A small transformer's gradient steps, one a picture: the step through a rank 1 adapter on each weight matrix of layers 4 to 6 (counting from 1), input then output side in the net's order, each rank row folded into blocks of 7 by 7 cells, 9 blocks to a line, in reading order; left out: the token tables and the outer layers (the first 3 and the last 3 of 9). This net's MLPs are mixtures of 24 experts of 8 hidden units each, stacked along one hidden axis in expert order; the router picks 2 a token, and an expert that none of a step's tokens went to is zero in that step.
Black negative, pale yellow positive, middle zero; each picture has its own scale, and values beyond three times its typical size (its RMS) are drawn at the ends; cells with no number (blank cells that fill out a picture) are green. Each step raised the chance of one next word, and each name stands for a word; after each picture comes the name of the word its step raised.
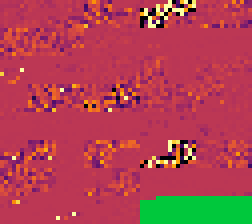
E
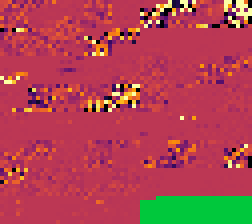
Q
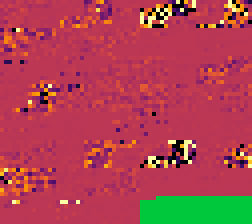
E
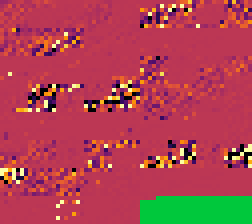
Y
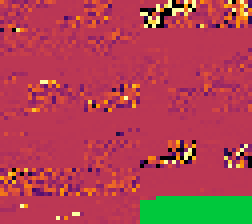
E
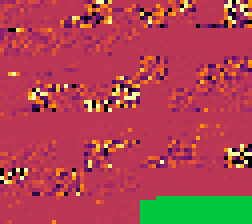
Q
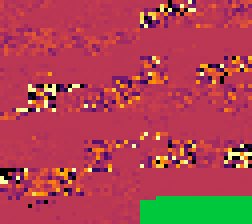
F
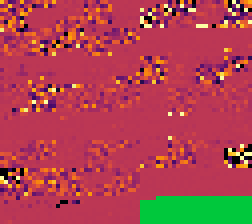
F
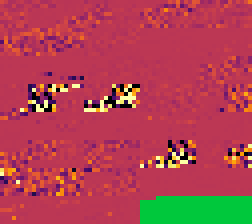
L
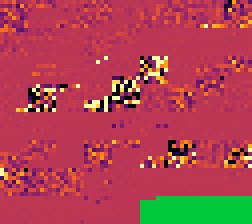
Y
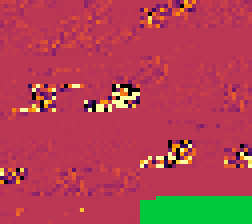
L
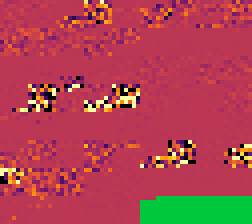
L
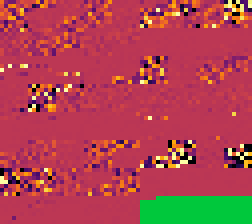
Q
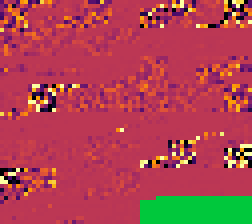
F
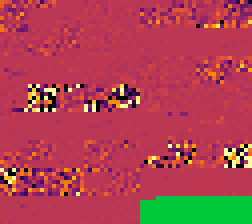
Y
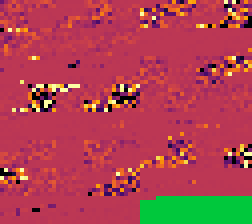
F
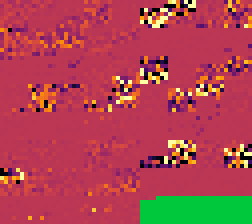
E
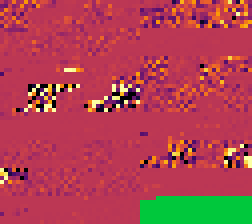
Y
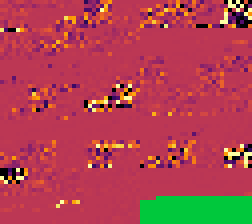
Q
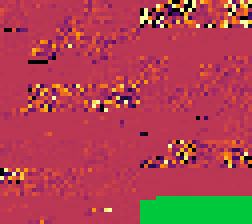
E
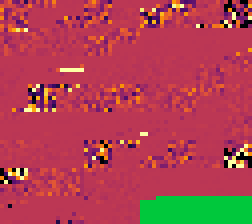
F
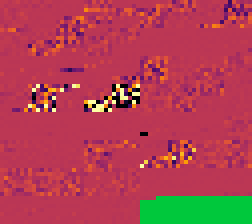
L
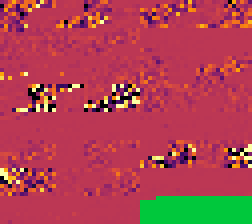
Y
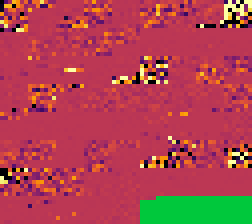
Q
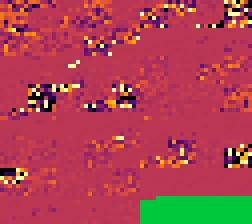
F
